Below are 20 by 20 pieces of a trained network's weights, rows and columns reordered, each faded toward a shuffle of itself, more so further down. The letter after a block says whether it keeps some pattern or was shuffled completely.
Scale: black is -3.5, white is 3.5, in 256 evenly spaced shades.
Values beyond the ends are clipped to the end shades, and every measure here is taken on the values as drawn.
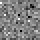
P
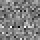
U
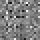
U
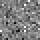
P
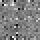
U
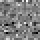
U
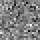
P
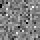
P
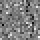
P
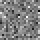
P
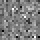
U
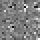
U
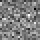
U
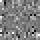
U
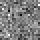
P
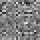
U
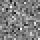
P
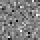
P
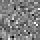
P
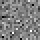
P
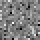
P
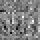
U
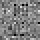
U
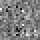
U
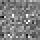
U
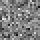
P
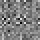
U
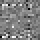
U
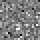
P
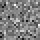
P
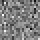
U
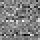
U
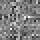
U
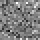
P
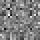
U
